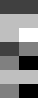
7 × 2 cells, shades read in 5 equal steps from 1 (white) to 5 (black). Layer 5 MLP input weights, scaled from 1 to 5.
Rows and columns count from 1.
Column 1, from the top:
4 2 2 4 3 2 3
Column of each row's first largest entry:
1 1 1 1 2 1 2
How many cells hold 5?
2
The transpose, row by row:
4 2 2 4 3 2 3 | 4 2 1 3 5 2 5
